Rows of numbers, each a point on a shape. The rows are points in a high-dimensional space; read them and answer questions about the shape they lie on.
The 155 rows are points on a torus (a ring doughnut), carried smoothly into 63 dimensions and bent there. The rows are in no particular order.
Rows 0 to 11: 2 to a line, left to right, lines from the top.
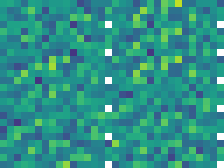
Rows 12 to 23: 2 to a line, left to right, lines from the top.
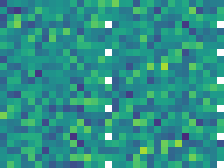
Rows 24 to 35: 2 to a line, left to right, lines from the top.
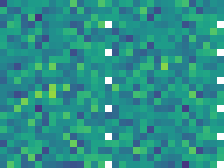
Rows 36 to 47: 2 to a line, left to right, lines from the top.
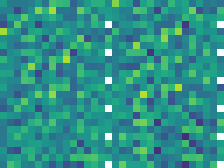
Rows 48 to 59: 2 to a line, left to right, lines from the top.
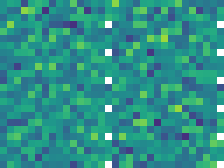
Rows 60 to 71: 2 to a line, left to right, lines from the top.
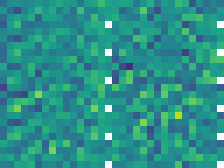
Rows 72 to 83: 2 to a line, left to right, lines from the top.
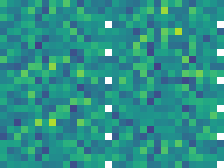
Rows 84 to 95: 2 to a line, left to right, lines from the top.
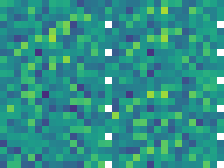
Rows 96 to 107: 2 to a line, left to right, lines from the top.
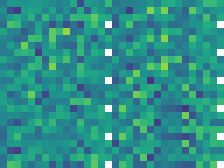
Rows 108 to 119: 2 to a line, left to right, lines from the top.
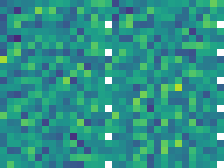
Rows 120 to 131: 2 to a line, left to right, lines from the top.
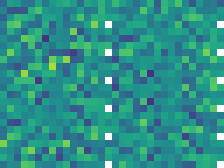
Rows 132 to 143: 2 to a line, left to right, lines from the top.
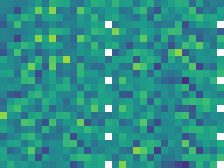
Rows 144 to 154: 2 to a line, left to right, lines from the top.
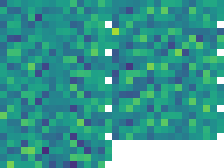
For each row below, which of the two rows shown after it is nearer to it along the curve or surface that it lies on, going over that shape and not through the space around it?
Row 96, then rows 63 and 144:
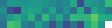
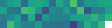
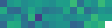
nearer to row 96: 144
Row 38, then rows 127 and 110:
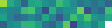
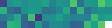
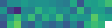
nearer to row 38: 127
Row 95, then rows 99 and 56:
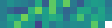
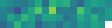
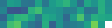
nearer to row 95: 56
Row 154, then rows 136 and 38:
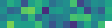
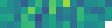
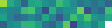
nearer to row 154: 38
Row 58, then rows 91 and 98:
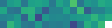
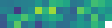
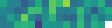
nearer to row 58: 91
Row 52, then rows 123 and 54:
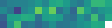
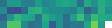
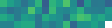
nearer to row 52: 123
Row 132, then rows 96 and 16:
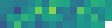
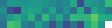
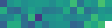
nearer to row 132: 16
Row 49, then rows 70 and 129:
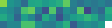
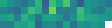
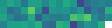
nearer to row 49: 70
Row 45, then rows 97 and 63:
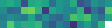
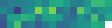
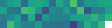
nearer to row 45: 63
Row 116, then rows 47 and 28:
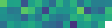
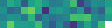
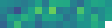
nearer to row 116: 47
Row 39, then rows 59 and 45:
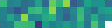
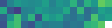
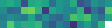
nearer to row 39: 59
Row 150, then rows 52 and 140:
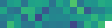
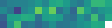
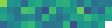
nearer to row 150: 140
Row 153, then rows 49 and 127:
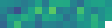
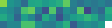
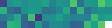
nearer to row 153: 127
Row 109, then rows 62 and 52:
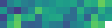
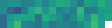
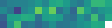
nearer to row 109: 52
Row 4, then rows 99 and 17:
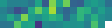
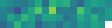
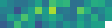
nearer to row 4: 17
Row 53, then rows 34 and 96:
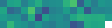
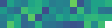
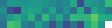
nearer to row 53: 96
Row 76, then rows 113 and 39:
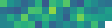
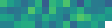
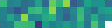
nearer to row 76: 113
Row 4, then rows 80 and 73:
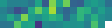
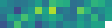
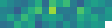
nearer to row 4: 80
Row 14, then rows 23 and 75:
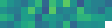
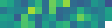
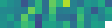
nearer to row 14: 75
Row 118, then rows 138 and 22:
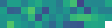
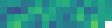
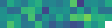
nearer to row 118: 22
